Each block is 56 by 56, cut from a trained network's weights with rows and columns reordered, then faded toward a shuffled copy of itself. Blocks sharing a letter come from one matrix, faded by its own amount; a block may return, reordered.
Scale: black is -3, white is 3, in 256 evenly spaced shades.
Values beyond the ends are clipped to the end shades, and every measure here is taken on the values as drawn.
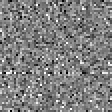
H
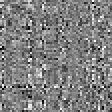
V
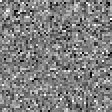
H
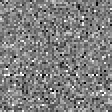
H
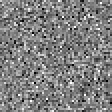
H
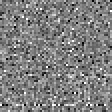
H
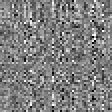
V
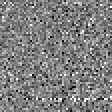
H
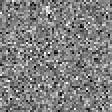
H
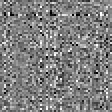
V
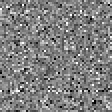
H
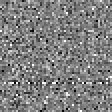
H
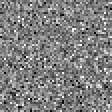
H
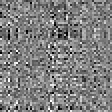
V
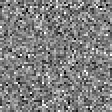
H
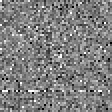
H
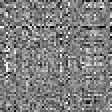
V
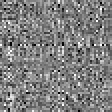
V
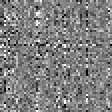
V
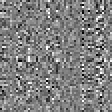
V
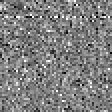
H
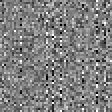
V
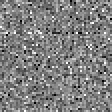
H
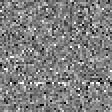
H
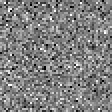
H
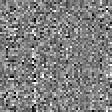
V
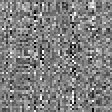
V
